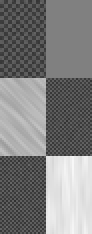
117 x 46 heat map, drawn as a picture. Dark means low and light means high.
The table splits into 3 rows of 2 panels. Panel 1,1: low, checkered. Panel 1,2: middling, flat. Panel 2,1: high, slanting down to the right, faint in contrast. Panel 2,2: low, checkered. Panel 3,1: low, checkered. Panel 3,2: very high, streaked downward, faint in contrast.
